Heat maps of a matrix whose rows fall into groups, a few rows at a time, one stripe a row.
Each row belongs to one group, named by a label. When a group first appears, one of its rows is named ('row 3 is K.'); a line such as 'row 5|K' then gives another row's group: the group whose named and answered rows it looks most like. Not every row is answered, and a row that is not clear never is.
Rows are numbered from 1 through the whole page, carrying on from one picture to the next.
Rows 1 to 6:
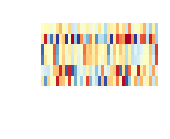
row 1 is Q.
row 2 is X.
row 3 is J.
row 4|J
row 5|Q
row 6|Q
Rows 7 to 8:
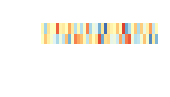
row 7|Q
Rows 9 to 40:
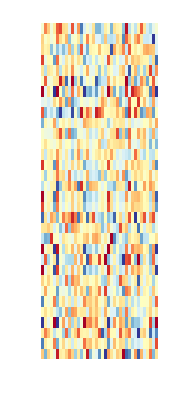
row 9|X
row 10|X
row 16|Q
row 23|Q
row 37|J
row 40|Q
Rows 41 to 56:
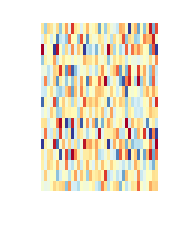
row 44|J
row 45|Q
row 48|J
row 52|J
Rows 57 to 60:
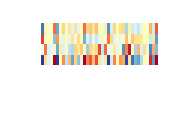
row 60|J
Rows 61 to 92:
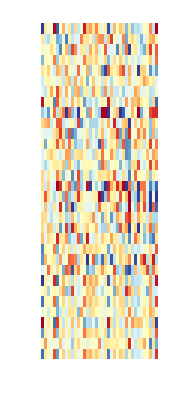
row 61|J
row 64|J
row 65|Q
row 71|Q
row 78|Q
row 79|X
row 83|X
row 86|X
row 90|J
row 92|J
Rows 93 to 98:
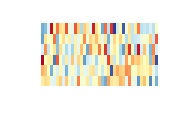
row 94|J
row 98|Q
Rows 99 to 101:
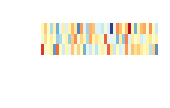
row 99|X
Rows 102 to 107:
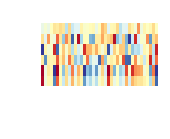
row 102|Q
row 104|J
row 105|Q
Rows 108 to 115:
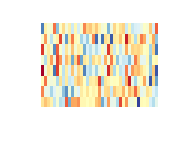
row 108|J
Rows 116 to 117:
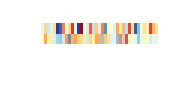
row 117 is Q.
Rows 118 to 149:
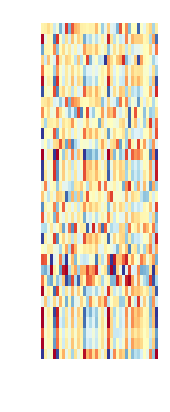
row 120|J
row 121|Q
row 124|J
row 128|J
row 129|Q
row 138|J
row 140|X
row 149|J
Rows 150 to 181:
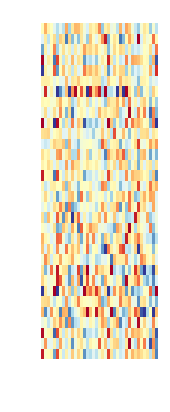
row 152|J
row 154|J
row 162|Q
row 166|X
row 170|X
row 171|Q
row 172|X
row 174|X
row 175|J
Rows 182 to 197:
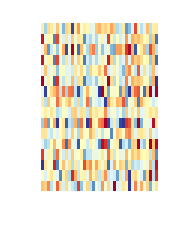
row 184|X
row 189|Q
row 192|X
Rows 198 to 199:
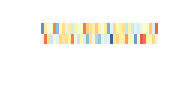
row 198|J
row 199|X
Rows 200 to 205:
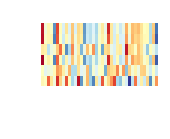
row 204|Q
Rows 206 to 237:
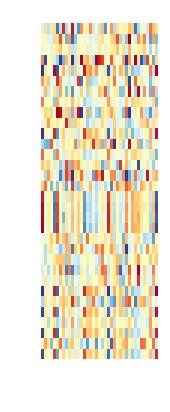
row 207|Q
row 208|Q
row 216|J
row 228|Q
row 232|X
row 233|J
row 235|J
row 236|X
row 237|J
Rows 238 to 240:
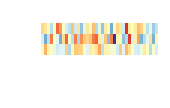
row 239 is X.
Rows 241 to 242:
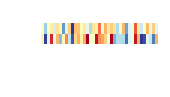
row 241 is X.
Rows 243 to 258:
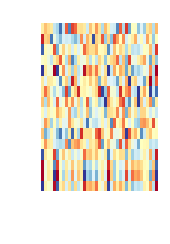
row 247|J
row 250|Q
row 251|Q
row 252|X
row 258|J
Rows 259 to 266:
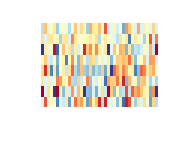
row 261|J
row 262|X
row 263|X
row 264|Q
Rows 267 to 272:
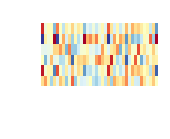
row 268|J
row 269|Q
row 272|X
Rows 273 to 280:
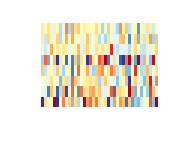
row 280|J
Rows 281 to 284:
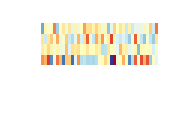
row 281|J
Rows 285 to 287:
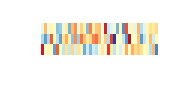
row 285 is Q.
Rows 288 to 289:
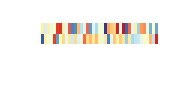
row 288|Q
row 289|J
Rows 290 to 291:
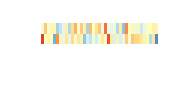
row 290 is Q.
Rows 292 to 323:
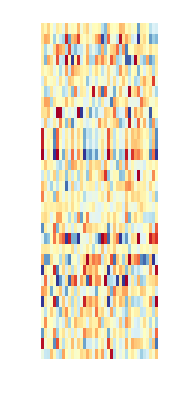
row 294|Q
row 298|X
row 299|X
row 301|Q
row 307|X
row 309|X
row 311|J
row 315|J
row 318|J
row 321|J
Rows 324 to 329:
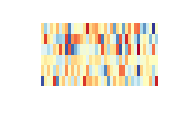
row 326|Q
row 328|Q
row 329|J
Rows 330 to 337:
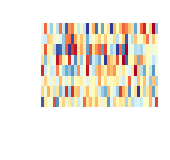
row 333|Q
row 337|J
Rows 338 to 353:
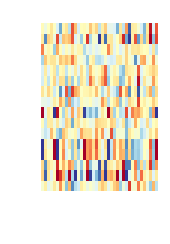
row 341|X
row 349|J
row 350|J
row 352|Q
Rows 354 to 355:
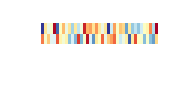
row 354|J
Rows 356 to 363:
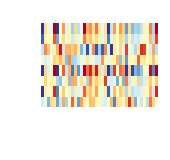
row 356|J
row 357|J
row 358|X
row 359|Q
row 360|J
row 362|J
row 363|X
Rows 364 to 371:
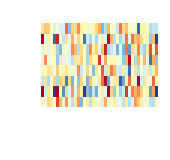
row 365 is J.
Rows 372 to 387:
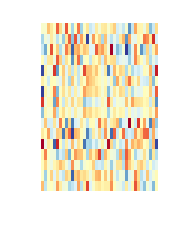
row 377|X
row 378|J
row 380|J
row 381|Q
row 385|X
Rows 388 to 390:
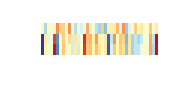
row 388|Q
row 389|J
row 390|J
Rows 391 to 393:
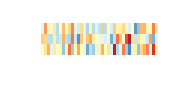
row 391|X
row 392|X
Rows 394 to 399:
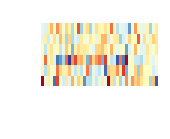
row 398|Q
